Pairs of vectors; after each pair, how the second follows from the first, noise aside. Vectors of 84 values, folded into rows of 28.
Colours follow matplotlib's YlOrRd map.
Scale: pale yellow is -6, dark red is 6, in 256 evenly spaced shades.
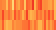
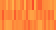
shrunk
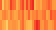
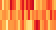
scaled up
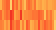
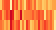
scaled up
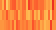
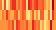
scaled up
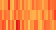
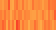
shrunk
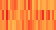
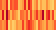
scaled up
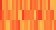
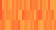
shrunk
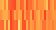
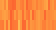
shrunk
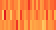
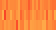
shrunk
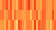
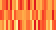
scaled up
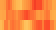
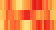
scaled up
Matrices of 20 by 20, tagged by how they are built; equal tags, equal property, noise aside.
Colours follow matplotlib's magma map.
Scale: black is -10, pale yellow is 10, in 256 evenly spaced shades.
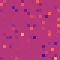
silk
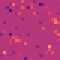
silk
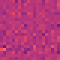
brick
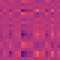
brick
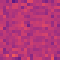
brick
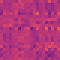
brick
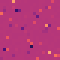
silk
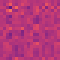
brick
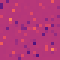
silk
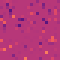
silk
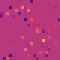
silk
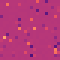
silk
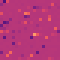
silk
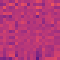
brick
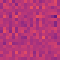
brick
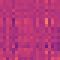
brick
